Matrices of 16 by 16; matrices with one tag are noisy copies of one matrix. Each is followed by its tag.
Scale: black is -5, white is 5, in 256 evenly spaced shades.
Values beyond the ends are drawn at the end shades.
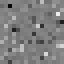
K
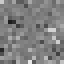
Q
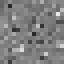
K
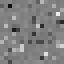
K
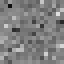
K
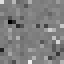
Q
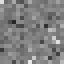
Q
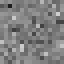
K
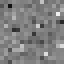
K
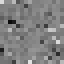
Q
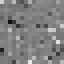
Q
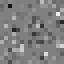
K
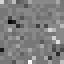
Q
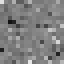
Q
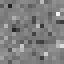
K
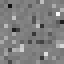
K
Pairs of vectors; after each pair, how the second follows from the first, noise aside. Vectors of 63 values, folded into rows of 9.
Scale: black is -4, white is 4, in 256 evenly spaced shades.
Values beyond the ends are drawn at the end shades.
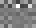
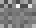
copied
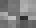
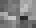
copied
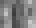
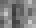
copied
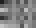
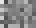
sign-scrambled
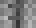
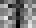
scaled up
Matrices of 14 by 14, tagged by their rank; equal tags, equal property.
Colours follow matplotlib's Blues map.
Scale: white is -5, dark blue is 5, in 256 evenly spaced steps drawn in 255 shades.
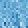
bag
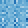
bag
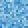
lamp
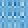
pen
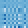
pen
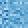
bag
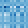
pen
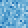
lamp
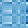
pen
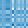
pen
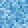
lamp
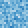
lamp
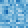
bag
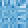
bag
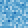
lamp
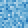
lamp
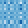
pen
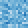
bag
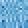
bag
